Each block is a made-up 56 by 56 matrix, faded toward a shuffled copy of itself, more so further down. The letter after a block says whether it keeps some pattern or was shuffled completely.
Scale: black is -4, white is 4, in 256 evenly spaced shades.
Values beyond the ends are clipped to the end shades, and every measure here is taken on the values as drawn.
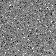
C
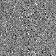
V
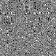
V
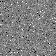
C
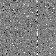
V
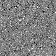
C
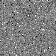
C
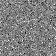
C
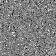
C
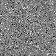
C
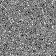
C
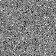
C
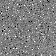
C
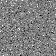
C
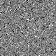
C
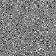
V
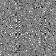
V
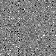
V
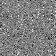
V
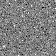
C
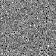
V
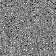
V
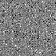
V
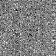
V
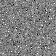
C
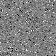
C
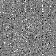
V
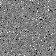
C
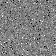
C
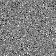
C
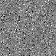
V
